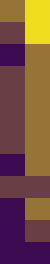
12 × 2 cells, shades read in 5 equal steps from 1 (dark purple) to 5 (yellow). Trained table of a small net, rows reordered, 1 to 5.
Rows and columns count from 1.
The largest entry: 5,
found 2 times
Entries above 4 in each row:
1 1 0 0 0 0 0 0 0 0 0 0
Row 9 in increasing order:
2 2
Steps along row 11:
up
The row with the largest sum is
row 1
